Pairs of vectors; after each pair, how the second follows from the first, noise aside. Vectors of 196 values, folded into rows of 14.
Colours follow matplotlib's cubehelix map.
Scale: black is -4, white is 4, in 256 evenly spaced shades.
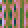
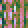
negated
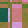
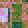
negated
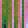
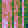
negated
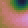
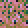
shuffled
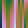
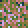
shuffled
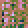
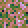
shuffled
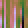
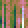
negated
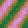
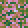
shuffled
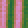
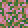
shuffled
